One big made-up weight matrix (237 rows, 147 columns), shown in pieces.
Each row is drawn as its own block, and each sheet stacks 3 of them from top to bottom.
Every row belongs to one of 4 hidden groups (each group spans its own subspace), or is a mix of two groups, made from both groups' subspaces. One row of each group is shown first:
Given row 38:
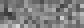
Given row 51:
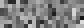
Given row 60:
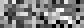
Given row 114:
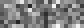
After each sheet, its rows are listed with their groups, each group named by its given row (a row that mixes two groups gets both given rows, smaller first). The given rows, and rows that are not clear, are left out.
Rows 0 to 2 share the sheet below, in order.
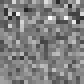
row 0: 60
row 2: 114
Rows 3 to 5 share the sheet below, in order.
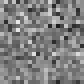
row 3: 114
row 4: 51 and 114
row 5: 114
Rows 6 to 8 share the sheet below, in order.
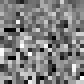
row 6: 51 and 114
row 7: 38 and 51
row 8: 51
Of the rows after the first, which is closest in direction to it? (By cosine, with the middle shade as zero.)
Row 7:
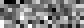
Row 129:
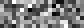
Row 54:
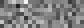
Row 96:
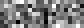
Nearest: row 129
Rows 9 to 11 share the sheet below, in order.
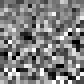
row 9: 51
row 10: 38 and 60
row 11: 60
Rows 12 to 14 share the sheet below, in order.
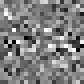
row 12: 38
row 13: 60
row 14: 38
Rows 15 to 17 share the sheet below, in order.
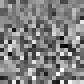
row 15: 51
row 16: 51 and 60
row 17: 38
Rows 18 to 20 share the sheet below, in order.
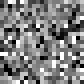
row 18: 51
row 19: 38
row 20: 38
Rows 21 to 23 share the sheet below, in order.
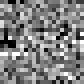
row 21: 51
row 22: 38
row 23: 60
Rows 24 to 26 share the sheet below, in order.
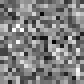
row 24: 38 and 60
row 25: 114
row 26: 60
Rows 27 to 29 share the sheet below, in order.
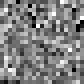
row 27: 51
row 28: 60
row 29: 38
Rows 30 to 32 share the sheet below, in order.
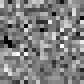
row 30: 51 and 114
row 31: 38
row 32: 38
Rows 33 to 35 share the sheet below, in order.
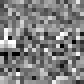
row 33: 60
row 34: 38
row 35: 38 and 60
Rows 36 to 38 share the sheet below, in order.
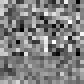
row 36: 60
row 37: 114
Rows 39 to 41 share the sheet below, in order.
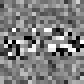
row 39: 60
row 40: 60
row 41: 51
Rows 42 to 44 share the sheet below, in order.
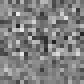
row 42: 38 and 60
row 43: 114
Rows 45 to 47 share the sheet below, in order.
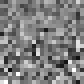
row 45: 60
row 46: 51 and 60
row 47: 38 and 60
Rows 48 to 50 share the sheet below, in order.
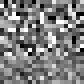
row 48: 60
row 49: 51
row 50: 51
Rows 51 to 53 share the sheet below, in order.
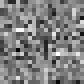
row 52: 114
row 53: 114
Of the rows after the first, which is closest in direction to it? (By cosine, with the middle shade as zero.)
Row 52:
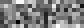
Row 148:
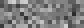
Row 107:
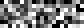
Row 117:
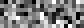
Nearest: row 117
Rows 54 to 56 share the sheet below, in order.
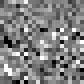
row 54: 51
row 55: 38
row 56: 38
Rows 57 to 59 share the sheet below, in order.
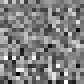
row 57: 114
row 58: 60
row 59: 60 and 114
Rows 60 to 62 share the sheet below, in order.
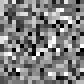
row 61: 51
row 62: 60
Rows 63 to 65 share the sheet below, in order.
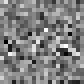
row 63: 60
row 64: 60 and 114
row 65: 38 and 114
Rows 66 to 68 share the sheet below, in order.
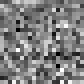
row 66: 114
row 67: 114
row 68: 38
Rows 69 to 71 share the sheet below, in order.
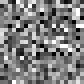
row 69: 51 and 60
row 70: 60
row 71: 38 and 114
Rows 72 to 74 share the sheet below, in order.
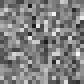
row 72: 51
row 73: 114
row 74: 51 and 114
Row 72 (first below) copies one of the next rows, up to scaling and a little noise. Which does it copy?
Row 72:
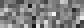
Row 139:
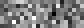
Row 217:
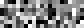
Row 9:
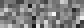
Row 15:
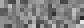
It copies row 9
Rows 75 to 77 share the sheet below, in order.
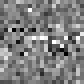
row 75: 114
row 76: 114
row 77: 38 and 60
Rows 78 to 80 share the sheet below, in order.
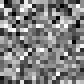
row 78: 38 and 114
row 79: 51
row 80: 38 and 51
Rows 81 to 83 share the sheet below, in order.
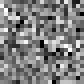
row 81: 38 and 60
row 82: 60
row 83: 38 and 114
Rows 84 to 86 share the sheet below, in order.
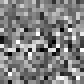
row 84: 60
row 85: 51
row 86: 60 and 114
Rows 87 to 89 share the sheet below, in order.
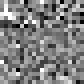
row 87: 38
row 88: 60
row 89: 60 and 114
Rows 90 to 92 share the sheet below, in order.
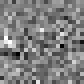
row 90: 60
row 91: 38
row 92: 38 and 51
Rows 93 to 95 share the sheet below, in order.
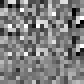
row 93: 51
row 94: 51
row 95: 51
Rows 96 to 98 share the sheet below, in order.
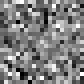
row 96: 114
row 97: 38
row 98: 51 and 60
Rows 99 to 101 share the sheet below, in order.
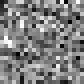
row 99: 60
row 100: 38
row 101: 60 and 114
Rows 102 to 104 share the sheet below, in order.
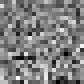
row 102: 60
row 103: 51 and 114
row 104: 114
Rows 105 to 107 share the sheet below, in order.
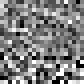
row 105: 60
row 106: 51
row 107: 38
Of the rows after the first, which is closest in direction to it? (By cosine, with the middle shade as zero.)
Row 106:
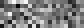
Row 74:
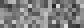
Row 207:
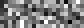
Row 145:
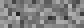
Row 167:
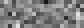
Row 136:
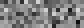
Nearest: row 74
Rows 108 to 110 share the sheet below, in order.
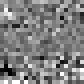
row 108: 38
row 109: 114
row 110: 38
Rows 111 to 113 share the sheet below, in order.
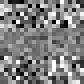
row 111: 51
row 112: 114
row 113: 38 and 51
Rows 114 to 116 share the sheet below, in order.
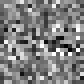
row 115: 60
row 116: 51
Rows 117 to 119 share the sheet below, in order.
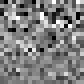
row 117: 60
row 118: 38 and 51
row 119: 60
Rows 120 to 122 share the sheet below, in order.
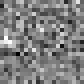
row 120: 60
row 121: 38
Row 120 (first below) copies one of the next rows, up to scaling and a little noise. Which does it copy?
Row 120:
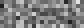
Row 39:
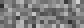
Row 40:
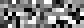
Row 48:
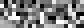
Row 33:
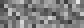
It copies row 39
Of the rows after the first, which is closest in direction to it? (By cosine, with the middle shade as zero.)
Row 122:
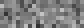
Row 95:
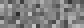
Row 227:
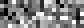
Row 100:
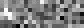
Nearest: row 227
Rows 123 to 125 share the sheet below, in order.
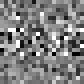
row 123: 60
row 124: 51
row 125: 60 and 114
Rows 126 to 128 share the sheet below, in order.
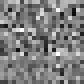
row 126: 38
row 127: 114
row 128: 38 and 114
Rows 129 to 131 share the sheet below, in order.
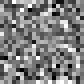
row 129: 51 and 114
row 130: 60
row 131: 60 and 114
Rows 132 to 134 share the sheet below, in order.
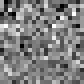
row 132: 38
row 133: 51
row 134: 38
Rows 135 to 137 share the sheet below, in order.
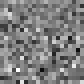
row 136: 114
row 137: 38 and 60
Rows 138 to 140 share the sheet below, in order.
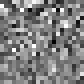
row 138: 114
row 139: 51
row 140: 51
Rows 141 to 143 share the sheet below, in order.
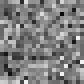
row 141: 38
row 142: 38
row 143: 38 and 114
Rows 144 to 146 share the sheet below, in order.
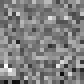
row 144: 60
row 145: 60
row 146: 38
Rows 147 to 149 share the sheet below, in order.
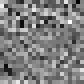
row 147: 60
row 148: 51
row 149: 38
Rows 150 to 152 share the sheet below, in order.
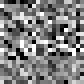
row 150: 51 and 60
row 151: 51 and 60
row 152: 51
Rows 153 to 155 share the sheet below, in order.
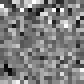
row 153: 114
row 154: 51 and 60
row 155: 38
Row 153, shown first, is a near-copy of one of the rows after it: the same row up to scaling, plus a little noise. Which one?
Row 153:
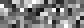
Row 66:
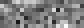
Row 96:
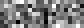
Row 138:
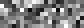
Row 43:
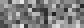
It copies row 138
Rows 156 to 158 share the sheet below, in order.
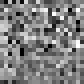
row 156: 114
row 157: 60
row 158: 38
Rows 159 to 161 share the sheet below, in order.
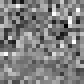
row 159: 51 and 114
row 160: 38
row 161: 38 and 60
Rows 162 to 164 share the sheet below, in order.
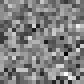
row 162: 38 and 51
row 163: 60 and 114
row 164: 60
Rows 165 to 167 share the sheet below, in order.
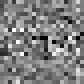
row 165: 60
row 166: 114
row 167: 38 and 60
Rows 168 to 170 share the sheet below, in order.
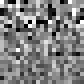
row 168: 51
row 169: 114
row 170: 51
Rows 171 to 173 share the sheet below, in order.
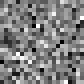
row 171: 51
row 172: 38
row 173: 51 and 60
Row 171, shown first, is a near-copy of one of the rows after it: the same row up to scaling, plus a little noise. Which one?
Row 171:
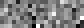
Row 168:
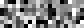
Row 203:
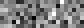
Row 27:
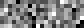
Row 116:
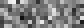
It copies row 27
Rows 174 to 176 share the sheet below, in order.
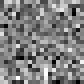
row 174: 38
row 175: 60
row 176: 114
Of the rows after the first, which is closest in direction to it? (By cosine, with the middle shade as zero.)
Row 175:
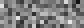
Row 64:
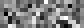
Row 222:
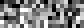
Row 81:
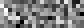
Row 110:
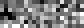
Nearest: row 81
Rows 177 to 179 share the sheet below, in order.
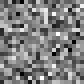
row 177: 114
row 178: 38 and 51
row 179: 51
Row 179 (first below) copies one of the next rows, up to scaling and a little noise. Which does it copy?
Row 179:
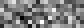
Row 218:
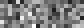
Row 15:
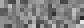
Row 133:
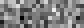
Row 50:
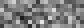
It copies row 50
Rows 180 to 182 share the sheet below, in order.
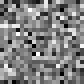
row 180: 38 and 114
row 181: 51
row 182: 38
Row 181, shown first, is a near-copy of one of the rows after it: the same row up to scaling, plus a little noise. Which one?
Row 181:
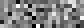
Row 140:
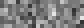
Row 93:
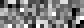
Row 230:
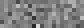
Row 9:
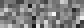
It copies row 230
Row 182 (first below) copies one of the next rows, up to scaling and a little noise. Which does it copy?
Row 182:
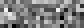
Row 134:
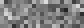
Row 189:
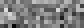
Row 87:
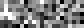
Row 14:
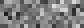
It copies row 189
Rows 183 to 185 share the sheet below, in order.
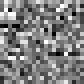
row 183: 38
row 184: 60 and 114
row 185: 51
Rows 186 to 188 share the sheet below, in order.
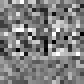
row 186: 114
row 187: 114
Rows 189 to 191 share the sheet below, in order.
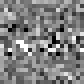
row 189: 38
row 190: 51 and 114
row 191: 60
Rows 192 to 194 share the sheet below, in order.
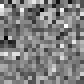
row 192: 51 and 114
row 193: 38
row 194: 51
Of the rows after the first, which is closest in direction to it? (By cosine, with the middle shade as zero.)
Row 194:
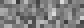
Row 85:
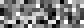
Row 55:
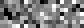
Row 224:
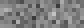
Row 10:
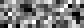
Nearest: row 224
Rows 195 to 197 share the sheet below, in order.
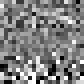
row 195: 60
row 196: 38 and 51
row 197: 51
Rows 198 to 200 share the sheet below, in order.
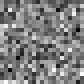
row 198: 38
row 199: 60
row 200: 38 and 51
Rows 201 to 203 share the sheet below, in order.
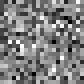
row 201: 60
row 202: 51 and 60
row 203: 51
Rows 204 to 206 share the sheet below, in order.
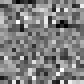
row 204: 114
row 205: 51
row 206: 38
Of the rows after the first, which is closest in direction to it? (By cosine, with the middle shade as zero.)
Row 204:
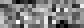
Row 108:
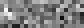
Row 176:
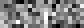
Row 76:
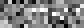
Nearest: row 176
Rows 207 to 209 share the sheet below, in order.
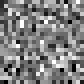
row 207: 60
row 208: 60
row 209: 38
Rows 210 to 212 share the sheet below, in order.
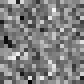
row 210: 51
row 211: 38
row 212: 51
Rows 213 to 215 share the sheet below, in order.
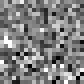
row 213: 114
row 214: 38
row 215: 60 and 114
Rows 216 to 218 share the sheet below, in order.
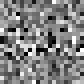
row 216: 60
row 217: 51
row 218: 51
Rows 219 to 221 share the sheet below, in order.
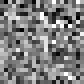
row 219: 60
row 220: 114
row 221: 60
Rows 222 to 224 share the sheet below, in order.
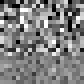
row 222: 51
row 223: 51
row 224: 51
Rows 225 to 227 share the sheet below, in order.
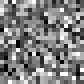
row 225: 60 and 114
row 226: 38 and 51
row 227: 38 and 60
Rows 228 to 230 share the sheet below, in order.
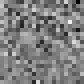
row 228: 60
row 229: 38 and 60
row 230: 51
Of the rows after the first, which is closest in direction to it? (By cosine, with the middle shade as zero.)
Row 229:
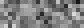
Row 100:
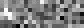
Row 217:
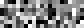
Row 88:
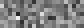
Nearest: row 88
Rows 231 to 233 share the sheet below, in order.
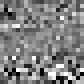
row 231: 38
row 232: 114
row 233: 60
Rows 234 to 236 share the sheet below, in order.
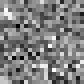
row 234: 38
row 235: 38 and 51
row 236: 114
